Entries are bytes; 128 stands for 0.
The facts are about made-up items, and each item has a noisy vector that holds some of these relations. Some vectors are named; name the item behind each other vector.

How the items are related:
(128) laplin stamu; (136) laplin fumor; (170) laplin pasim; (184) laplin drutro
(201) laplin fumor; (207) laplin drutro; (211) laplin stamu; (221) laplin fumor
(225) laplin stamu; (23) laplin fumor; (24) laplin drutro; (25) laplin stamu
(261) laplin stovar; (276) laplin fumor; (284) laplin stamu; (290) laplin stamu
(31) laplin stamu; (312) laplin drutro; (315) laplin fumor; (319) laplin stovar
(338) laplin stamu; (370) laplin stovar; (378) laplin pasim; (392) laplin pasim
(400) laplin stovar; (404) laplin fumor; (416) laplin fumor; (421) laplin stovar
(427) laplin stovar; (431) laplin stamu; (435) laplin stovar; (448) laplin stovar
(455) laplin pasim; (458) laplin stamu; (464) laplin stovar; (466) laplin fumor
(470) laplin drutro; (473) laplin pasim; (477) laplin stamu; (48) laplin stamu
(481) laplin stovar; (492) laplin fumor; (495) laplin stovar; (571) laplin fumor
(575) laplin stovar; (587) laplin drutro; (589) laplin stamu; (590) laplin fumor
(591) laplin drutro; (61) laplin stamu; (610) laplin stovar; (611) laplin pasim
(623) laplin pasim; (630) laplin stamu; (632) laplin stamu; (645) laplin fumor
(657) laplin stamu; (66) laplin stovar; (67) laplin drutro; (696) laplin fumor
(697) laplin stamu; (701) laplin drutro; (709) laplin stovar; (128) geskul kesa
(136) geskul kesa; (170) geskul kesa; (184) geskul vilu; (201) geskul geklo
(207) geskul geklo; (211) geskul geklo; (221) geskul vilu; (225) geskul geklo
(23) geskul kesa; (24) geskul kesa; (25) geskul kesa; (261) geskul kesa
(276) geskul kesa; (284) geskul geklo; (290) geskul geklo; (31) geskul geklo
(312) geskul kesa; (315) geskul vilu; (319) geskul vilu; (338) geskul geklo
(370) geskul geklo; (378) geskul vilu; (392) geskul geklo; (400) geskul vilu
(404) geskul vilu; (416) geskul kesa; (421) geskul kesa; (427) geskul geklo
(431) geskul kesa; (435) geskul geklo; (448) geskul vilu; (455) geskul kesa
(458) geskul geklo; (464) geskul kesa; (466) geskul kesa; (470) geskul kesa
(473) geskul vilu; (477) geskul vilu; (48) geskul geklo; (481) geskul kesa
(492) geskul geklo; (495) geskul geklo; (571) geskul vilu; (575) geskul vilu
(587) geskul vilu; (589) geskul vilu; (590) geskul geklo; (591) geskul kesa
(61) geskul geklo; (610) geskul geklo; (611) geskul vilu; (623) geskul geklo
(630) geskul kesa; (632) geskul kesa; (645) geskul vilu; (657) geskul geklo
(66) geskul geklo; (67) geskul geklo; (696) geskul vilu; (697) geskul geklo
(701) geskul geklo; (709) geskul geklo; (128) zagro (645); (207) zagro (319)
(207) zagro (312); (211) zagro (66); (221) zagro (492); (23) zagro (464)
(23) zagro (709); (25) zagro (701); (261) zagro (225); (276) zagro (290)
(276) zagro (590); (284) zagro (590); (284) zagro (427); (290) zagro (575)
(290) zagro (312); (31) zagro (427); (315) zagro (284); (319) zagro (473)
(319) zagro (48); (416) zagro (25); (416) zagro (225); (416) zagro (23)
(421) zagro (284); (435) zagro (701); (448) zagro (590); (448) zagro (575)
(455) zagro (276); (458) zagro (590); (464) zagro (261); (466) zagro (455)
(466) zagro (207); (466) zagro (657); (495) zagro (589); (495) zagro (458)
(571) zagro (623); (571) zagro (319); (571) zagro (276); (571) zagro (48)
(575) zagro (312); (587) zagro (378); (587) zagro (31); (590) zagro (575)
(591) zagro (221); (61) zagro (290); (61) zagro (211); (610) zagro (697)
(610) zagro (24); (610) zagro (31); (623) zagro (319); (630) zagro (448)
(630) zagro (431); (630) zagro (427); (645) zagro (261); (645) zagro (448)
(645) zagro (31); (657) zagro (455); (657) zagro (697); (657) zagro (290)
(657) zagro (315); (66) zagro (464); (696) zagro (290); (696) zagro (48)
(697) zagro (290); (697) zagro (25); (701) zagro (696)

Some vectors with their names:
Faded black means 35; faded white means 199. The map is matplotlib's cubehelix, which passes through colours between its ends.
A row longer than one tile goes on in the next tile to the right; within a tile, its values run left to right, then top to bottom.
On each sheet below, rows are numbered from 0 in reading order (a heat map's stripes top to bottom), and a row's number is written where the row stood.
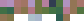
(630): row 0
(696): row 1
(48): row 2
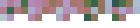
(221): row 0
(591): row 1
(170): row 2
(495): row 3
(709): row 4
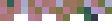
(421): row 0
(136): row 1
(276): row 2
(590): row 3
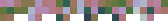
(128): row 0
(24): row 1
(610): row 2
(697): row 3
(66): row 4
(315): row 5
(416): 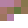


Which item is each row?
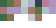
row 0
(427)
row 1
(448)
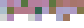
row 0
(587)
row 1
(404)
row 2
(312)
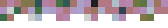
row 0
(701)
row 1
(400)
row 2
(481)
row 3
(575)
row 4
(645)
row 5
(67)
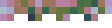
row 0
(455)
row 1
(211)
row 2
(25)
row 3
(435)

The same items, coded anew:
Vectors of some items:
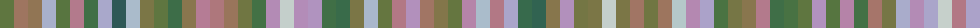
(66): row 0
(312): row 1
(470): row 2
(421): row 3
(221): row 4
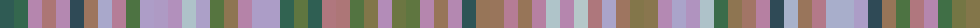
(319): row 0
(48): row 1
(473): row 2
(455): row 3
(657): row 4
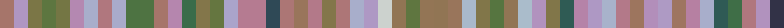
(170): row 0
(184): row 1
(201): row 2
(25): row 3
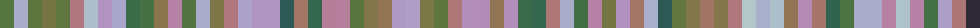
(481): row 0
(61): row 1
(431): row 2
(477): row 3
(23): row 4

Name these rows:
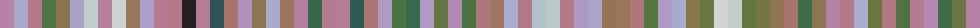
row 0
(276)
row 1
(207)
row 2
(571)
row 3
(590)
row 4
(623)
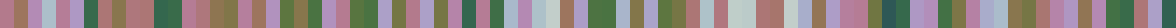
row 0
(701)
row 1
(392)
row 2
(315)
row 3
(696)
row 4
(284)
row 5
(630)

